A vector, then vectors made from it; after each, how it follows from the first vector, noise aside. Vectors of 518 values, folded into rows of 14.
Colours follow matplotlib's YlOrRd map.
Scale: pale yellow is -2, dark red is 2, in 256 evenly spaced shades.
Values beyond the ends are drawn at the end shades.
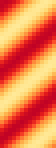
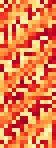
sign-scrambled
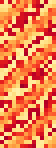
sign-scrambled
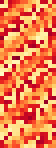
sign-scrambled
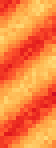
shrunk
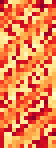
sign-scrambled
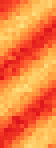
shrunk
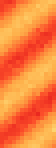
shrunk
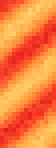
shrunk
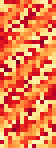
sign-scrambled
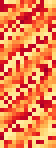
sign-scrambled
